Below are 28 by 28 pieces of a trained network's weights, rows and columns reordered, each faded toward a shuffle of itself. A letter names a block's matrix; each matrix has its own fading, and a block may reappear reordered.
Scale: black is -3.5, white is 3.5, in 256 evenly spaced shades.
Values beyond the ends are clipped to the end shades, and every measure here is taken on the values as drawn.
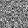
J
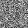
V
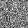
J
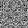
J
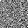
J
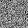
V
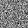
V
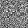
J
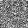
V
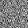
J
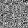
J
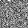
V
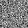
V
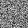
V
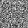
J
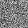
V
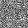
J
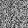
J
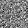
J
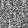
V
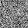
V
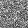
V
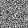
V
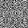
J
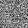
V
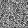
V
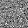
J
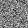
V
